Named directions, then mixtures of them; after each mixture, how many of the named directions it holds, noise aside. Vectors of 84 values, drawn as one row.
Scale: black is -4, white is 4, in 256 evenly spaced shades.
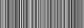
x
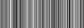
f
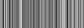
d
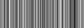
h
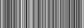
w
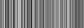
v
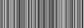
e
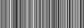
one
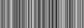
three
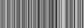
two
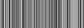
three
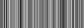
two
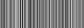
one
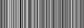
three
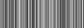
one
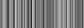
two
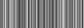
one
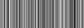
two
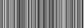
one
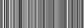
two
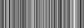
two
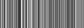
three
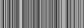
one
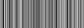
one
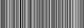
two
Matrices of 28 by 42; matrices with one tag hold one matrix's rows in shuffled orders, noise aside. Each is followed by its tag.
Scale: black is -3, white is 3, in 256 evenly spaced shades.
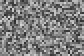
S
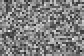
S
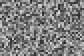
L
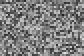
S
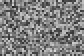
S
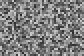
L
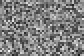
S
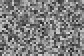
L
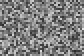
L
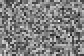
S
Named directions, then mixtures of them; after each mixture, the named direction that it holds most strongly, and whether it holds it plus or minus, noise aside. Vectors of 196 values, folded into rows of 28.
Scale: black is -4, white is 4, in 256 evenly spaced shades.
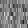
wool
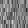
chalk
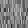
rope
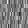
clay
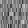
wool, minus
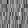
clay, minus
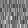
wool, plus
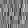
clay, plus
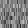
wool, minus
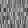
rope, plus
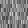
rope, plus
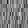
clay, minus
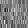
rope, plus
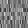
rope, plus
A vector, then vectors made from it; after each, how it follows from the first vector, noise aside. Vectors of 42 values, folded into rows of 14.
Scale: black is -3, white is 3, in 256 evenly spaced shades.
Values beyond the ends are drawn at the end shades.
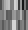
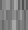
shrunk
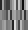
sign-scrambled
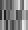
wrapped around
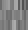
shrunk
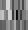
wrapped around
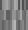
shrunk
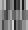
sign-scrambled
